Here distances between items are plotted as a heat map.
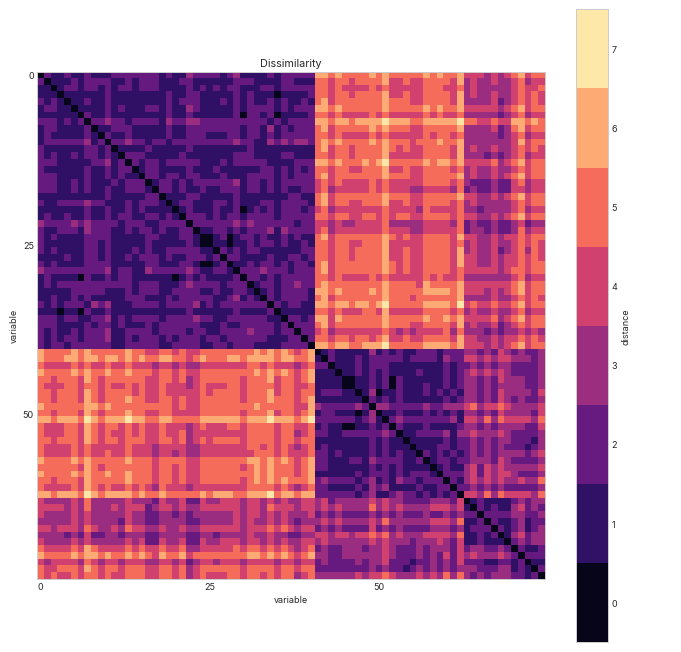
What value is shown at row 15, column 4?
1
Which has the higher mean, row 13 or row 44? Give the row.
44
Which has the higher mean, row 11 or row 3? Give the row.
11
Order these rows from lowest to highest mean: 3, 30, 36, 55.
30, 3, 55, 36
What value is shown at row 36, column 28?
2
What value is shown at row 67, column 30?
3
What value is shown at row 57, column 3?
5
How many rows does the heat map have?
75
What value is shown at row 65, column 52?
2
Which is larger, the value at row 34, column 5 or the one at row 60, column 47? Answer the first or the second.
the first
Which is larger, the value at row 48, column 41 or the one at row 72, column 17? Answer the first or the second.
the second
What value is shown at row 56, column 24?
4
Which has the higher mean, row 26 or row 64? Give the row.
64
